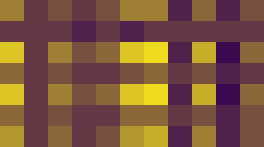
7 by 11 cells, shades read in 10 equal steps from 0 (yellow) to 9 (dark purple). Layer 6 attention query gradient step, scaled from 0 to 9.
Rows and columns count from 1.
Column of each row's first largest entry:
8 4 10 10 10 10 8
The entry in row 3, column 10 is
9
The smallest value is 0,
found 2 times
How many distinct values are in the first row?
5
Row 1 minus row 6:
-1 0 0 0 -1 -1 -1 1 -1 0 0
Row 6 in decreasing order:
8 7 7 7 7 6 6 6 5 5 5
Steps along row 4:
up down up same down down up down up down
